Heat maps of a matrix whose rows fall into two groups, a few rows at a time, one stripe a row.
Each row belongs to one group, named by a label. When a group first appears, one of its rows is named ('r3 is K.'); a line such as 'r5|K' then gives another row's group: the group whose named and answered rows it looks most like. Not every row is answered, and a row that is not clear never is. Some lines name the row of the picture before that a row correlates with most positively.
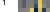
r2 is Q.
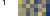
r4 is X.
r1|X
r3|X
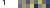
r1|X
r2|X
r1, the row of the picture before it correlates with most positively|4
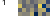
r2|Q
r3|X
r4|Q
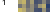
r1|X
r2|X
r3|X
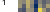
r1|Q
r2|Q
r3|Q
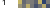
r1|Q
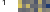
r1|Q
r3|Q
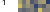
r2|Q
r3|Q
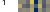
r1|Q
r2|Q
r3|Q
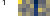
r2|Q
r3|Q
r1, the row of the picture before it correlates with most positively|3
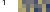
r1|Q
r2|X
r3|X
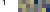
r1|Q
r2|X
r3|X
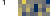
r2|Q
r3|Q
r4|Q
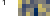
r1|X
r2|Q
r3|Q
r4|Q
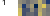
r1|X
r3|Q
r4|Q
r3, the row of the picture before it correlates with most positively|2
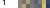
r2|X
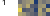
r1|Q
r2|X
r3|Q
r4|X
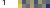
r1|Q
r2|X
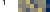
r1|X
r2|X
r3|X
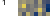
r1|X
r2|X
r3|X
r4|Q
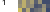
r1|X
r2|X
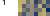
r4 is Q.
